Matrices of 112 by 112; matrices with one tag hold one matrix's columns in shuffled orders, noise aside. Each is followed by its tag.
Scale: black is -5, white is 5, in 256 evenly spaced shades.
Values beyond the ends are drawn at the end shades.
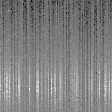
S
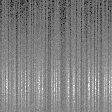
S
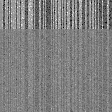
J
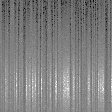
S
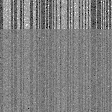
J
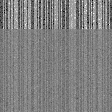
J
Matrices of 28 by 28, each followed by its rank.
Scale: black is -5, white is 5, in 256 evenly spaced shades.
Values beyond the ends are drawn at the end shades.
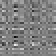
two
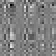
three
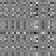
two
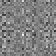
three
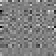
three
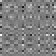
two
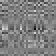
two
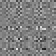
three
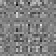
three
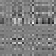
two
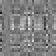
three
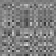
two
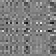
three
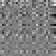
three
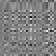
two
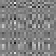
two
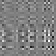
two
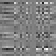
two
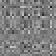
three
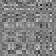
three
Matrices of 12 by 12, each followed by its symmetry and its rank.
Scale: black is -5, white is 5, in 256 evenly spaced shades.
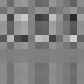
neither, rank one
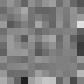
antisymmetric, rank two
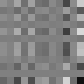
neither, rank one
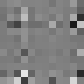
antisymmetric, rank two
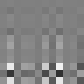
neither, rank one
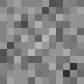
symmetric, full rank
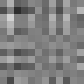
antisymmetric, rank two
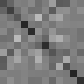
symmetric, full rank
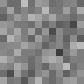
neither, full rank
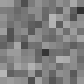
neither, full rank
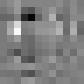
antisymmetric, rank two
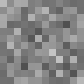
symmetric, full rank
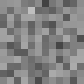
neither, full rank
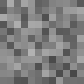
neither, full rank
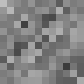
symmetric, full rank
